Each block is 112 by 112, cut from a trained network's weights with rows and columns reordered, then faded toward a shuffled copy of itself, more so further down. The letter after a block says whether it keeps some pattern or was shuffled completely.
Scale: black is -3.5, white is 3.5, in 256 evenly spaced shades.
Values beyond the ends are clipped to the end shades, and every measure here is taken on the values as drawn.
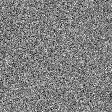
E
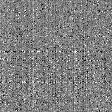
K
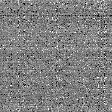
K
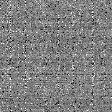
K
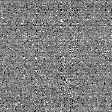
K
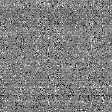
K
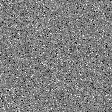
E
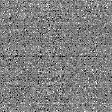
K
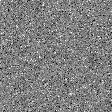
E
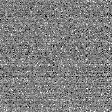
K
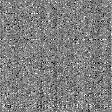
K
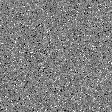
E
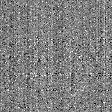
K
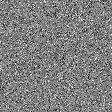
E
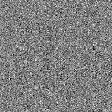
K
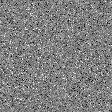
E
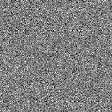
K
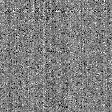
K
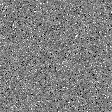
E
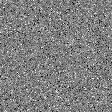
E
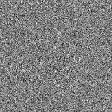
K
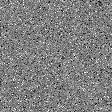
E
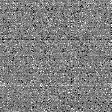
K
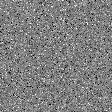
E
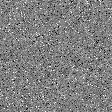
E
